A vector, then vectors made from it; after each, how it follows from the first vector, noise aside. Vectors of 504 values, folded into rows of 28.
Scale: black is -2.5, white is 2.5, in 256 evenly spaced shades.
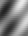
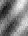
copied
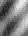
copied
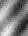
reversed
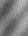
shrunk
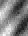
reversed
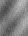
shrunk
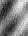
copied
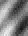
reversed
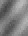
shrunk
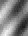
reversed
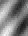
reversed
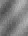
shrunk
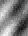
reversed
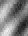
reversed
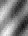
reversed
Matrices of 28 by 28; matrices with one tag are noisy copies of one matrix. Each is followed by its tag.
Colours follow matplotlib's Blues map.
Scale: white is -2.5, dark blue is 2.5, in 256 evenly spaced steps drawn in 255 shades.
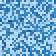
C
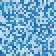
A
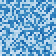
C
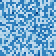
A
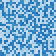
A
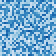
C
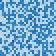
A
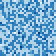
A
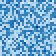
C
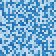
A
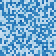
A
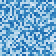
C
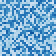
C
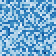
C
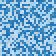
C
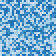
C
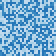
A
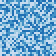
C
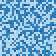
C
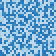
A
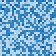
C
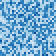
A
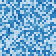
C
